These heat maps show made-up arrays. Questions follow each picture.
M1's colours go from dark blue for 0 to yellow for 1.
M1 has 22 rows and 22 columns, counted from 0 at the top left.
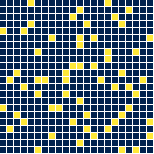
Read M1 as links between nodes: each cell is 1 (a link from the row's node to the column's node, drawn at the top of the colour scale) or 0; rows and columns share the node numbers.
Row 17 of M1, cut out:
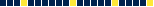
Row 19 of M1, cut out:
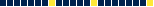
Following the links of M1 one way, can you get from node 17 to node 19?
yes
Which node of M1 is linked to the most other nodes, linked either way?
node 11
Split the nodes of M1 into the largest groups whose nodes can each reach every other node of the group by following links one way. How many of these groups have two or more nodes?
1
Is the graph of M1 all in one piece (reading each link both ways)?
yes
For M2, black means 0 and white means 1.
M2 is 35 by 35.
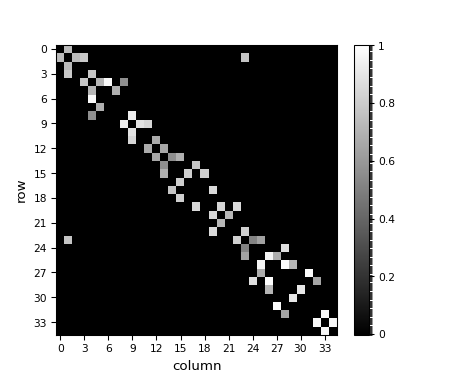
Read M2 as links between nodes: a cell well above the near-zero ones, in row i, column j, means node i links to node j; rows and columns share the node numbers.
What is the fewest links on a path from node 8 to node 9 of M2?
1
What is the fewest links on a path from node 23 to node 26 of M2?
2
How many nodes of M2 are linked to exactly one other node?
11
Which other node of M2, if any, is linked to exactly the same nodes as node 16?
node 18
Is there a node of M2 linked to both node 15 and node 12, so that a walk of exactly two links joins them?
yes
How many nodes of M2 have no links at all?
0
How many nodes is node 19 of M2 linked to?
3
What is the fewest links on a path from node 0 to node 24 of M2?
3
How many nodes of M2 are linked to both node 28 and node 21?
0
